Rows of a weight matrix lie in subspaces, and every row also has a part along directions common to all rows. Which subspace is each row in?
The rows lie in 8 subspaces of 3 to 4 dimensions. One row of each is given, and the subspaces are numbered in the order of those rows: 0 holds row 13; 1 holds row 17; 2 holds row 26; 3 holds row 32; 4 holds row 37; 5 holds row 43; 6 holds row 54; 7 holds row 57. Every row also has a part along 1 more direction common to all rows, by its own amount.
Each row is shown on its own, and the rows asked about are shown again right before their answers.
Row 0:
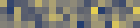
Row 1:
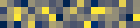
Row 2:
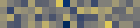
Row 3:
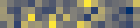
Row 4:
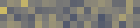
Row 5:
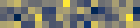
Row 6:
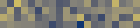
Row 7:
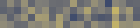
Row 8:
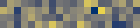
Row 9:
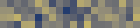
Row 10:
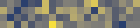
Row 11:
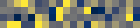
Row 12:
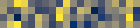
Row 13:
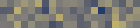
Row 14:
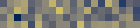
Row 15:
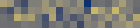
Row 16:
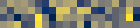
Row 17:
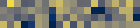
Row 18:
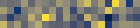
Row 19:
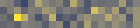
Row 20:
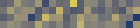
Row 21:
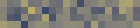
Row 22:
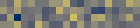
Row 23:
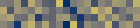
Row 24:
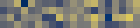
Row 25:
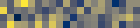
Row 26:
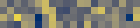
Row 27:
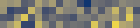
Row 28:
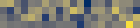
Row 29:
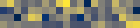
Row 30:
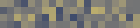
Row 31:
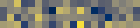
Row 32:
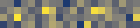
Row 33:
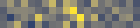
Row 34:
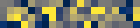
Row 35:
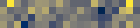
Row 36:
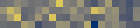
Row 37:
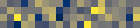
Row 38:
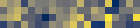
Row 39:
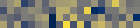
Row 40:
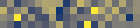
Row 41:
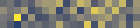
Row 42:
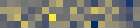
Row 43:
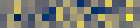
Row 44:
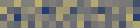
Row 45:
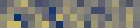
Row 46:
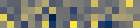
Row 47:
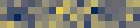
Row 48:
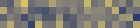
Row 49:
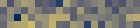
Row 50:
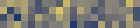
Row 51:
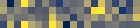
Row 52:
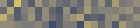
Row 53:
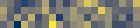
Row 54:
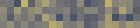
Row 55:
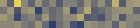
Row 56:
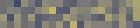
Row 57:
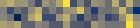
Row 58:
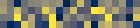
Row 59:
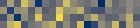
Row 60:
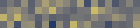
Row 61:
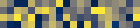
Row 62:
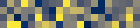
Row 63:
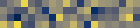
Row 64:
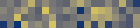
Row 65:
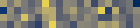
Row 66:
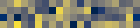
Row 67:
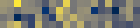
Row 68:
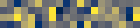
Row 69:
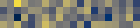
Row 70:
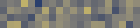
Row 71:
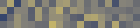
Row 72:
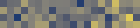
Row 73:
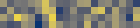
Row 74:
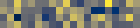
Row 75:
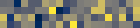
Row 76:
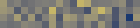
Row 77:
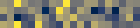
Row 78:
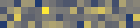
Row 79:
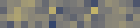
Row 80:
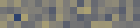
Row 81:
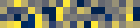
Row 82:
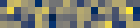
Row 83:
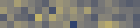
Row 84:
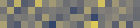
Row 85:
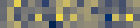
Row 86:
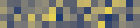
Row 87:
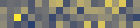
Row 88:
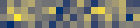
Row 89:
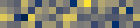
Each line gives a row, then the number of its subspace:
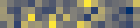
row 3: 0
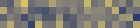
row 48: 1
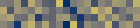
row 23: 2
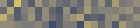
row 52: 4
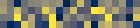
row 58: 6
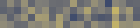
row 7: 5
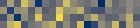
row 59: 4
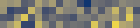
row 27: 7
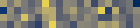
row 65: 2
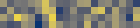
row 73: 2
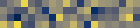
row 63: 3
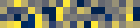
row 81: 7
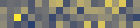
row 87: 1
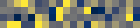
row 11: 3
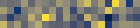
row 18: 5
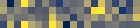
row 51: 1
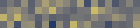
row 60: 6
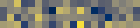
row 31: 3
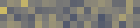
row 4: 1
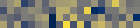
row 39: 1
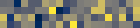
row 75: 3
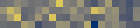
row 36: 6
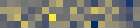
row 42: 6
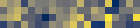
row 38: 5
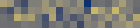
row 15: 7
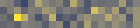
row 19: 7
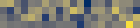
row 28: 7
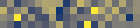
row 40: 1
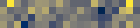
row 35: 1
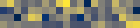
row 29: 7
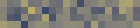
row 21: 6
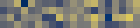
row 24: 6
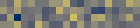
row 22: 5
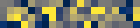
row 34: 6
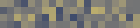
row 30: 7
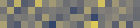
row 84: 4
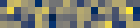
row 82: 0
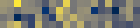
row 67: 5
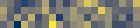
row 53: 0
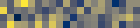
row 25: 1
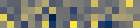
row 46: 6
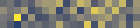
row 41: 1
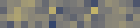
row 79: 0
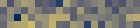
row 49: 1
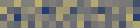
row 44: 3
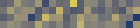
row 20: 7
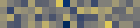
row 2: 2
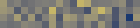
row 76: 5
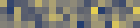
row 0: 0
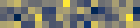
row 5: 7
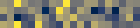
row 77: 5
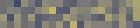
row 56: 3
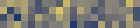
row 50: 4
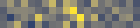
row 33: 2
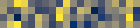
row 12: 4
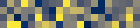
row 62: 4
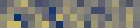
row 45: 4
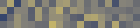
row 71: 4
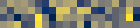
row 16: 2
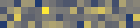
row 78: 3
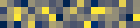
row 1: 3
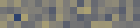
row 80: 2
